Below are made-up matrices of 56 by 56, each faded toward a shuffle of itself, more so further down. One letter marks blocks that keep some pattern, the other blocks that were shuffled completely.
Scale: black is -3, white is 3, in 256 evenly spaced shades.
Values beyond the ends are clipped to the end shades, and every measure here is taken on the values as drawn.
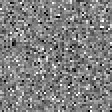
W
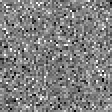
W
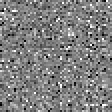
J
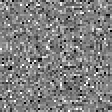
J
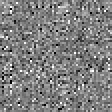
J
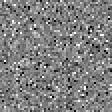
W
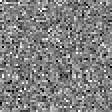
J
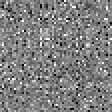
J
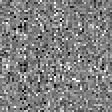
J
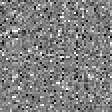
J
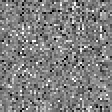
J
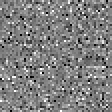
J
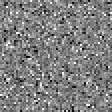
W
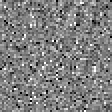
J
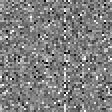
J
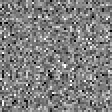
J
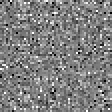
J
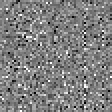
J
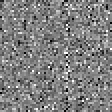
J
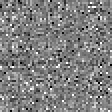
J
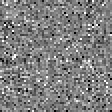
J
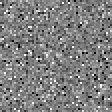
W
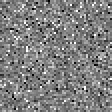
W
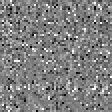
J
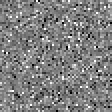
W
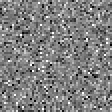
W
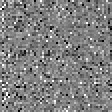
J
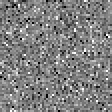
W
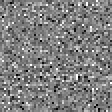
J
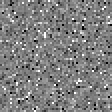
W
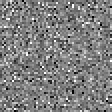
J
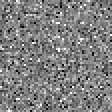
W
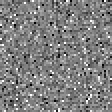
W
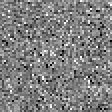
J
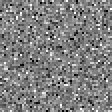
W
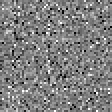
J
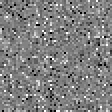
J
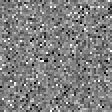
W
